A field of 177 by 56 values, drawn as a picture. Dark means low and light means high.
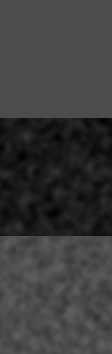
It is made of 3 by 1 panels. Panel 1,1: low, flat. Panel 2,1: very low, blotchy, faint in contrast. Panel 3,1: low, blotchy, faint in contrast.
